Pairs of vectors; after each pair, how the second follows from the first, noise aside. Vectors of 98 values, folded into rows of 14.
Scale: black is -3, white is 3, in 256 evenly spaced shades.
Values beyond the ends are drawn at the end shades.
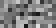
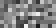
negated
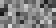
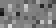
partly zeroed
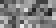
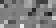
partly zeroed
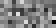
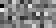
reversed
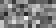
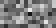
reversed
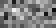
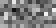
negated
